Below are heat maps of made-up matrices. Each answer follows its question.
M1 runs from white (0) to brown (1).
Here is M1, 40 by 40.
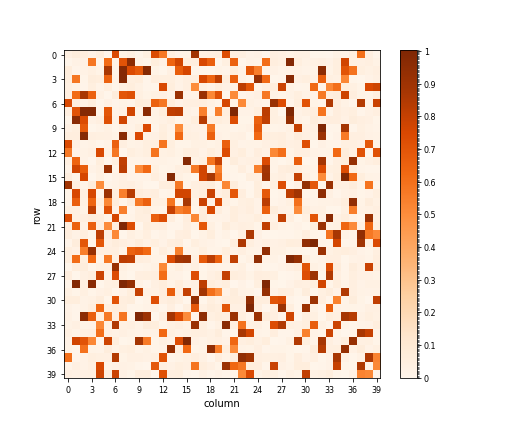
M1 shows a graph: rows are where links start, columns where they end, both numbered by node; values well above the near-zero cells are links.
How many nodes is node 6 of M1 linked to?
11
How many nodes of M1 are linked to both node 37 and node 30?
4
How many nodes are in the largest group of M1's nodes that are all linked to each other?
7
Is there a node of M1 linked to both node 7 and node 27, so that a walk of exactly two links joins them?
no
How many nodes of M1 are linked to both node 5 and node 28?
7
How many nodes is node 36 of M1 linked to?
8
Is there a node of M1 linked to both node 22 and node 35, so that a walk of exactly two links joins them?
no
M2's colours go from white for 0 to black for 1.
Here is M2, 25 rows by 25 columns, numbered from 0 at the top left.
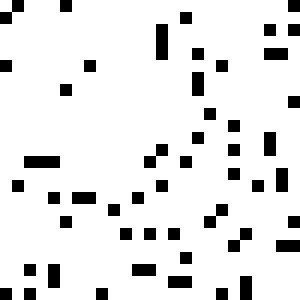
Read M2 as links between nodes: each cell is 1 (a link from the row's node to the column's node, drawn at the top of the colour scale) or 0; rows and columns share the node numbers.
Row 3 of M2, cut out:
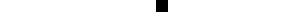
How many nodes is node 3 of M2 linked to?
1
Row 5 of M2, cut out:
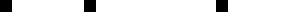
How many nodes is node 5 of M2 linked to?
3
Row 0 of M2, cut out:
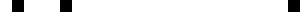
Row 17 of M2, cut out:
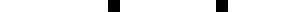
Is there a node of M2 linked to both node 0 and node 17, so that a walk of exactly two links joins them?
no
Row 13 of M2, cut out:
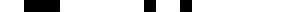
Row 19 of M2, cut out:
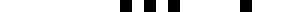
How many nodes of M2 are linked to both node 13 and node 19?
1
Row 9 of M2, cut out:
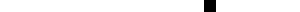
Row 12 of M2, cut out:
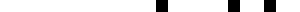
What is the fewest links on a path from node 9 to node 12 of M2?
6
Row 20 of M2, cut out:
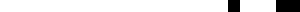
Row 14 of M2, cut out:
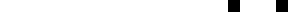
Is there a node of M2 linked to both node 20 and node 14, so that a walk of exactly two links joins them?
yes
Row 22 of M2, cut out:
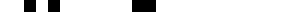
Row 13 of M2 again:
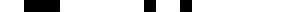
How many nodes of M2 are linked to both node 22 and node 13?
3
